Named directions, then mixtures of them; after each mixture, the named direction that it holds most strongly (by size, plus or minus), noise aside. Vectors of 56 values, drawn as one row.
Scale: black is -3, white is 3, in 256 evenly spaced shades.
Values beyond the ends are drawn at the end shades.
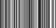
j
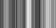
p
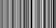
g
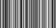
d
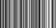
d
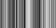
p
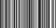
j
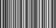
d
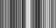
p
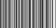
g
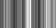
p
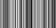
d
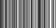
j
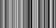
j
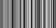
g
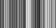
p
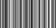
d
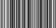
d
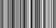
g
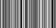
d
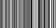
j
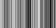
p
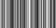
j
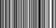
j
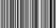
j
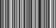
j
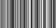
g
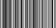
d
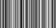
d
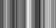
p
